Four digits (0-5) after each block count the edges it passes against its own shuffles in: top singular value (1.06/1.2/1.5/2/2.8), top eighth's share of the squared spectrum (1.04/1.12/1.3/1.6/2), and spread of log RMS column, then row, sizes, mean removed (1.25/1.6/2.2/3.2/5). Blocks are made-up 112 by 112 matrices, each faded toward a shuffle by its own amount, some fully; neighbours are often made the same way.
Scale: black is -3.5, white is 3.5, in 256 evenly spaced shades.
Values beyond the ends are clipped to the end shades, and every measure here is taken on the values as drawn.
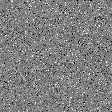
0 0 0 0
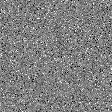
2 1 0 0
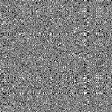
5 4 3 3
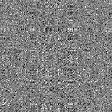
4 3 2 2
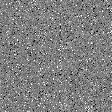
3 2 1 0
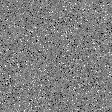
0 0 0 0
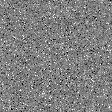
2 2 1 0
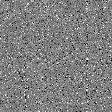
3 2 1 0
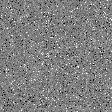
2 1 1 0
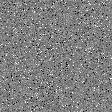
0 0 0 0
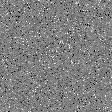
0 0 0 0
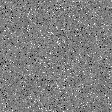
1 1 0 0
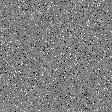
0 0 0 0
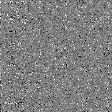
1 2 2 1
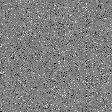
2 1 1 0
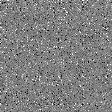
1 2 2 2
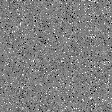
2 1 1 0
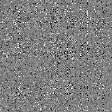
2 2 3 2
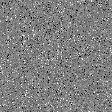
1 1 2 1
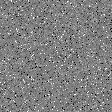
0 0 0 0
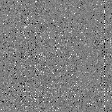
3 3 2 2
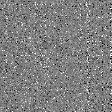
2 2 3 2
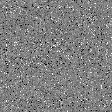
1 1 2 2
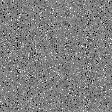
2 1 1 1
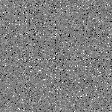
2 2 2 2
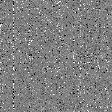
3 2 2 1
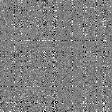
2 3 4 3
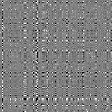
5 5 4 4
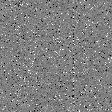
3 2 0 0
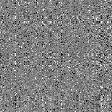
4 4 3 2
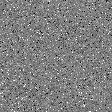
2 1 0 0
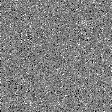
1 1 2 0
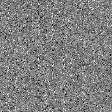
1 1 2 0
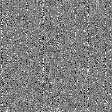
2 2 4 0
